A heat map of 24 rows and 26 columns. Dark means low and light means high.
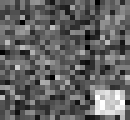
Stripes: none. Odd patch: higher, in the bottom right. Ninth with the highest average: bottom right.
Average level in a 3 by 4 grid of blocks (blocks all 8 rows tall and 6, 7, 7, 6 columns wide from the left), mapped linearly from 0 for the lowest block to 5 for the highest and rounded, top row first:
1102 | 1211 | 1125
